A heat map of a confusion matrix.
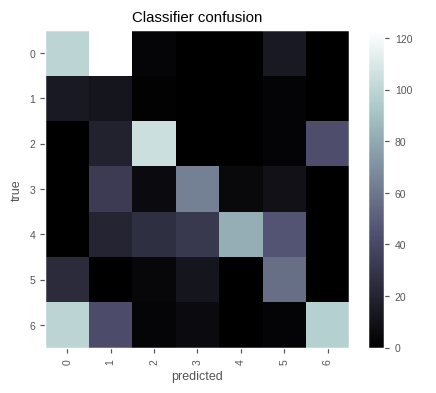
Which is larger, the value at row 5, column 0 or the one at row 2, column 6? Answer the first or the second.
the second
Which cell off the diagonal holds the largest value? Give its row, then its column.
0, 1
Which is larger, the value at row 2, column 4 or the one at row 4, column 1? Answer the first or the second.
the second
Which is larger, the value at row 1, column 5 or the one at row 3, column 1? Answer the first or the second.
the second
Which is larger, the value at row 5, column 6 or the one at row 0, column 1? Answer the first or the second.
the second
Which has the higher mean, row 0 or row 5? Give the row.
0
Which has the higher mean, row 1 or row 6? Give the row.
6
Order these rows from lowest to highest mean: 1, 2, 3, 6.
1, 3, 2, 6
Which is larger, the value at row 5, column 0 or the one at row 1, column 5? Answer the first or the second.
the first
